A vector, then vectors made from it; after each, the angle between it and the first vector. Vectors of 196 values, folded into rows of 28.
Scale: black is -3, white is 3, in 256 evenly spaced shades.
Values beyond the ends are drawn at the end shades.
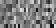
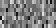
orthogonal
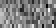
partly opposed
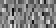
partly opposed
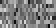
partly opposed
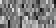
orthogonal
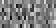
orthogonal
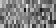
partly aligned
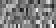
nearly opposite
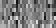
orthogonal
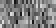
orthogonal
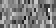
partly opposed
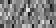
orthogonal
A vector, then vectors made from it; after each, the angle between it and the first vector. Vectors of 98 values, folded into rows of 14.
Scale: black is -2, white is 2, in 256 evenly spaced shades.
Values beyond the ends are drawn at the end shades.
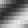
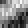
nearly opposite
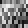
partly opposed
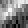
nearly opposite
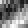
nearly parallel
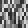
orthogonal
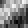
nearly opposite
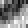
nearly parallel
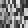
orthogonal
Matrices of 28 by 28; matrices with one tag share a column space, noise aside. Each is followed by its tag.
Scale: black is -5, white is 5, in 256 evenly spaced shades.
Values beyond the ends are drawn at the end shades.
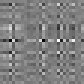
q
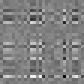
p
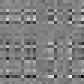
p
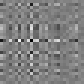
q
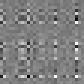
p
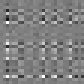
p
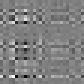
p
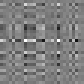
q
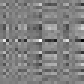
q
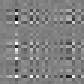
p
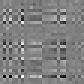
p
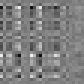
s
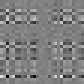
p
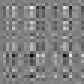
s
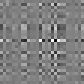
q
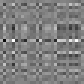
q
